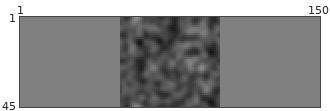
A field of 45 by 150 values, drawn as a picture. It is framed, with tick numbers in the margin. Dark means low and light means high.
It is made of 1 by 3 panels. Panel 1,1: middling, flat. Panel 1,2: low, blotchy. Panel 1,3: middling, flat.
